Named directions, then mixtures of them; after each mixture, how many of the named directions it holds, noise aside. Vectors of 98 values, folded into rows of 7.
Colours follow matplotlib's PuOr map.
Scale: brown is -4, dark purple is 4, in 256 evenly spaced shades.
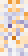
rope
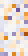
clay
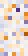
one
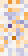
one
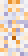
one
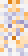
one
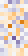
one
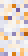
one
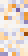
one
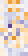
one
